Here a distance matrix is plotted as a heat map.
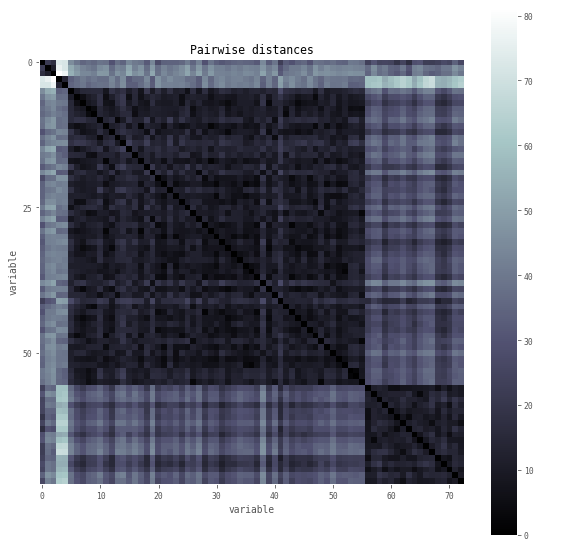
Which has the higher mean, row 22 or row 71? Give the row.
71
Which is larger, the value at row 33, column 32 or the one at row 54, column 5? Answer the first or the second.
the second
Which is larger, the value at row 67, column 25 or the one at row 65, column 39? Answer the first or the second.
the first
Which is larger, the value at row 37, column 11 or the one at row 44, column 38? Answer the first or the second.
the second
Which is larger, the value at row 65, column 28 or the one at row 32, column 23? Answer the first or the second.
the first
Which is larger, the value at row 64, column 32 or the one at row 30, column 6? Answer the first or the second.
the first
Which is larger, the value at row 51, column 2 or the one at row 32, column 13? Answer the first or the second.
the first
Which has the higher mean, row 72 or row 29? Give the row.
72
